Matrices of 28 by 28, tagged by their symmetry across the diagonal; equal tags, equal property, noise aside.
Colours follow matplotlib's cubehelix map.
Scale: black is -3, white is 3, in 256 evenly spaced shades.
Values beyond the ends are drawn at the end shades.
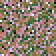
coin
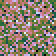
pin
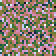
pin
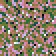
coin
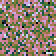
pin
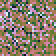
coin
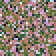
pin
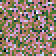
pin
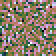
coin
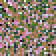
coin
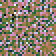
coin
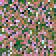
pin
